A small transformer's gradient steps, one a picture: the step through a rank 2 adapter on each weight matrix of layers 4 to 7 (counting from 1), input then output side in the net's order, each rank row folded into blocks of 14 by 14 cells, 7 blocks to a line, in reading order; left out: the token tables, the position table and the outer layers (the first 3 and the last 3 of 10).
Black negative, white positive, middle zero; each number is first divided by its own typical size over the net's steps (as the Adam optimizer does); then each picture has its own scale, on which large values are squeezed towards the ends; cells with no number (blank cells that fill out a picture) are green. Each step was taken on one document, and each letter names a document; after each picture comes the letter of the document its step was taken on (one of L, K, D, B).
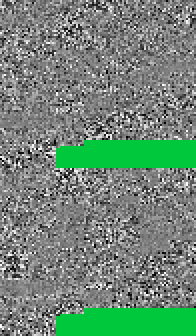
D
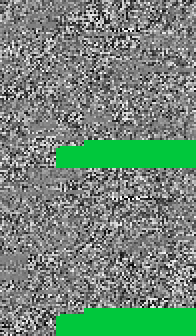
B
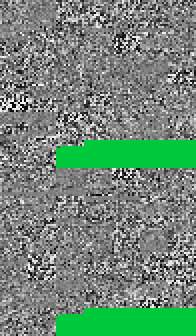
B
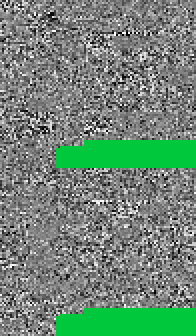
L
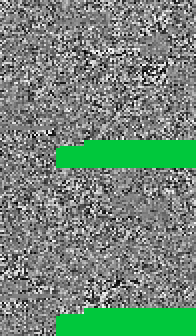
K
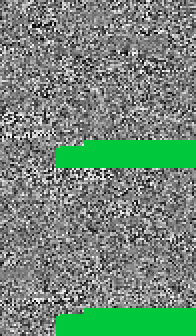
K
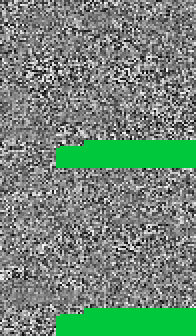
K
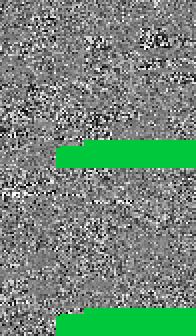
L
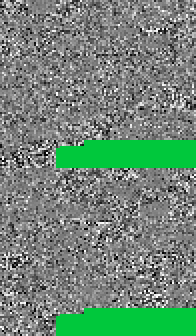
D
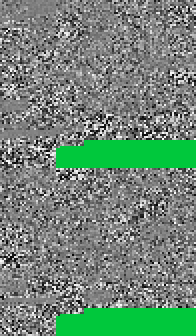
D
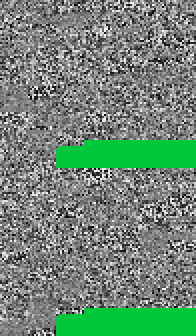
K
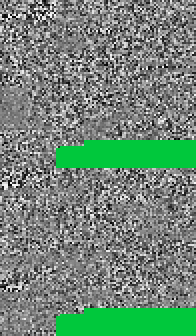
K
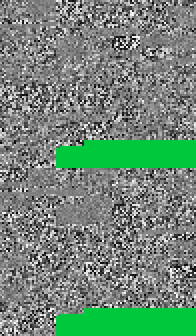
B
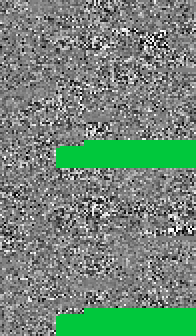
L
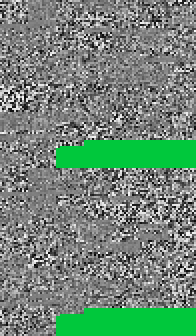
B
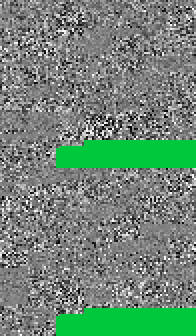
D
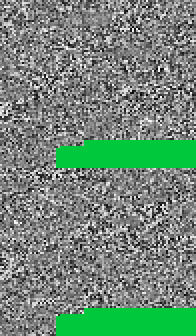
K
